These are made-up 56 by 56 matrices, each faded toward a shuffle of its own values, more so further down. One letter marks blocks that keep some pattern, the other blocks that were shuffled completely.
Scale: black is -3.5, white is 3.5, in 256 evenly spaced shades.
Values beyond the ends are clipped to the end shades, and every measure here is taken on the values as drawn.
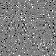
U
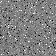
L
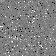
L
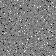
L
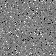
L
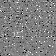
U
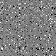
U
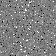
L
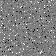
L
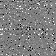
U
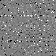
U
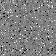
U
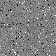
L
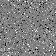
L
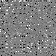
U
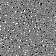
L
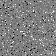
L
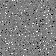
L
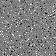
L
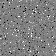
L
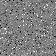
L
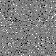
U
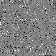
U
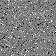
L
